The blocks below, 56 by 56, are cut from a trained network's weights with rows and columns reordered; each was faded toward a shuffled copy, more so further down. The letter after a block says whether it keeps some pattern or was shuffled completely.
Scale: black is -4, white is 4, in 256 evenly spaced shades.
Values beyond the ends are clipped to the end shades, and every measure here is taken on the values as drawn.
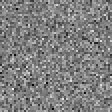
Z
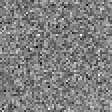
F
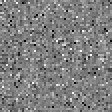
F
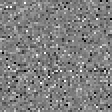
F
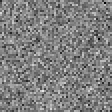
Z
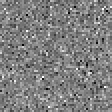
Z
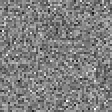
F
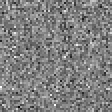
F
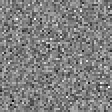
Z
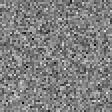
Z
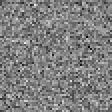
F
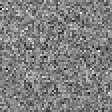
F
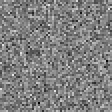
Z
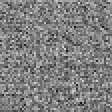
F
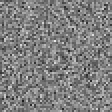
Z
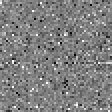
F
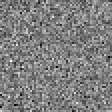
Z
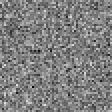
F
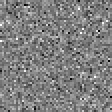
Z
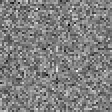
F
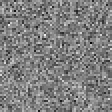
Z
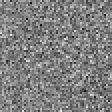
Z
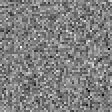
Z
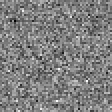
F
